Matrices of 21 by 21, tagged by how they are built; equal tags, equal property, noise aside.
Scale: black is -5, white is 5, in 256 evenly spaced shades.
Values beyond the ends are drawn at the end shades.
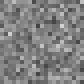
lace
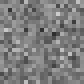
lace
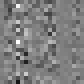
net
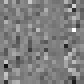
net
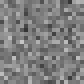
lace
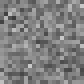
lace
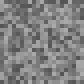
lace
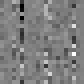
net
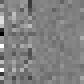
net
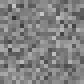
lace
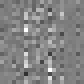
net
